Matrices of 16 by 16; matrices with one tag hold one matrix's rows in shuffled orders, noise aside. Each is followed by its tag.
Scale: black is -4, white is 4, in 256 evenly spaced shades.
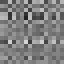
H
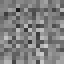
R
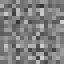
R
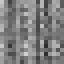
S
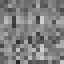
R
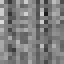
S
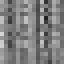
S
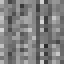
S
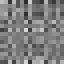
H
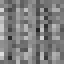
S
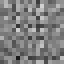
R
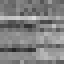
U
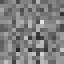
R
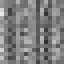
S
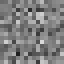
R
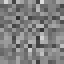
R
